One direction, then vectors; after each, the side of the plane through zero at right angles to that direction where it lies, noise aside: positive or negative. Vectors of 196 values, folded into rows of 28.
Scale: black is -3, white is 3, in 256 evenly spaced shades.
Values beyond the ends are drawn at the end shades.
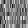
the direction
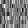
positive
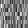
negative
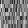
negative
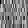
negative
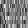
positive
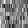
negative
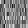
positive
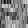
positive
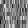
positive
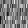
positive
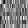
positive
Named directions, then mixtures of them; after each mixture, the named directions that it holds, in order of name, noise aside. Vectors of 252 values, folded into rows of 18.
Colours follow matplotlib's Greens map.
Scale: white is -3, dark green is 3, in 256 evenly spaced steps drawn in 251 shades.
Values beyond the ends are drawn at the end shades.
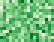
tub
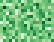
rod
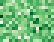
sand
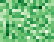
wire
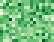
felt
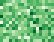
sand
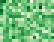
felt, tub, wire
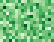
rod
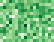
felt, rod, sand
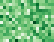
felt, rod, sand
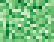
wire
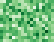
felt, wire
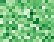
sand, wire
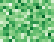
rod, wire
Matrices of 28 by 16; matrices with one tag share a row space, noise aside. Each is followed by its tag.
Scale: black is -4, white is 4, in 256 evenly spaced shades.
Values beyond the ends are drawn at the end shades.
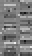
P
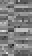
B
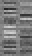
P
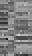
B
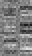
P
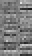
P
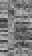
B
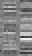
P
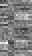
B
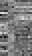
B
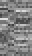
B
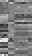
B
